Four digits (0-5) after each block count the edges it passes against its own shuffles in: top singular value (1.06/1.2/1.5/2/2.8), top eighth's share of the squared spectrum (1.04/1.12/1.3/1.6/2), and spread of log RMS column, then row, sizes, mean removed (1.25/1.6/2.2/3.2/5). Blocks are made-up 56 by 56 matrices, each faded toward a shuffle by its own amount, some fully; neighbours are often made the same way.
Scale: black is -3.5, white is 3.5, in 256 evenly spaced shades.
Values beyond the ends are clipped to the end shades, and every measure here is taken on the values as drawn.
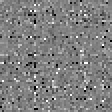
2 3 2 2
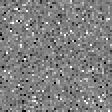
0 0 0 0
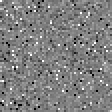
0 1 0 0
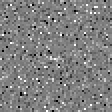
1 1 0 0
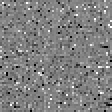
2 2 0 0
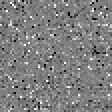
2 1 0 0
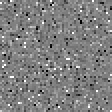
0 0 0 0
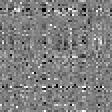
4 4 2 3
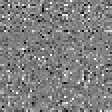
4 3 2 2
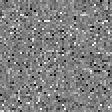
2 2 0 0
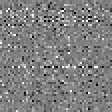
4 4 2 3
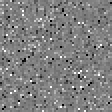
0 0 0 0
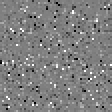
2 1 0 0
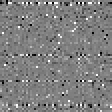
4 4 0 2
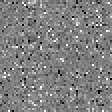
3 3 2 1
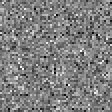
3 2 0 1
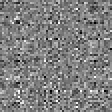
4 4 2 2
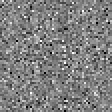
3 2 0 1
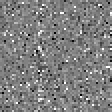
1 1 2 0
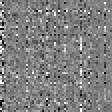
2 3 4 2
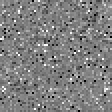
0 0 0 0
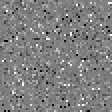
2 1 0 0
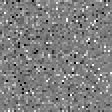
1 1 0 0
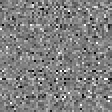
4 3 1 2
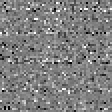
1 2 0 3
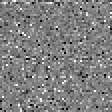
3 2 0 1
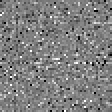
2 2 0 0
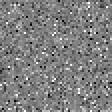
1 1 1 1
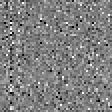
3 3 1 0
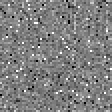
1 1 0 0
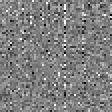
3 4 2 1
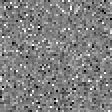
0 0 0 0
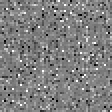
2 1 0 0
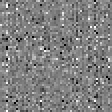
4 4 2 2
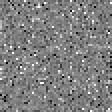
2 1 0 0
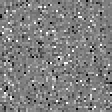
2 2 1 0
